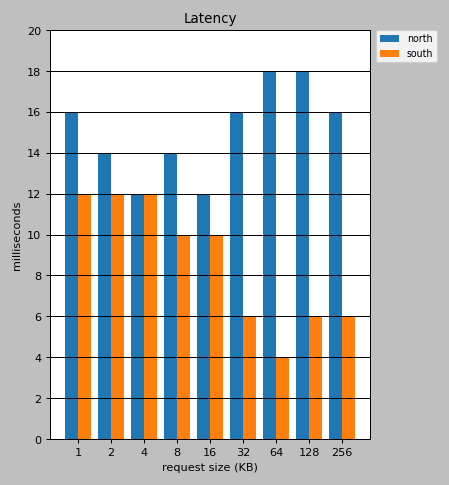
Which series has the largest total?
north
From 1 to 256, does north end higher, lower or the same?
the same
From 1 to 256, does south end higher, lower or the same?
lower
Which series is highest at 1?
north
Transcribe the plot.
Title: Latency
x-axis: request size (KB), ticks 1 2 4 8 16 32 64 128 256
y-axis: milliseconds, ticks 0 2 4 6 8 10 12 14 16 18 20
Legend: north, south
Values:
north: 16 14 12 14 12 16 18 18 16
south: 12 12 12 10 10 6 4 6 6
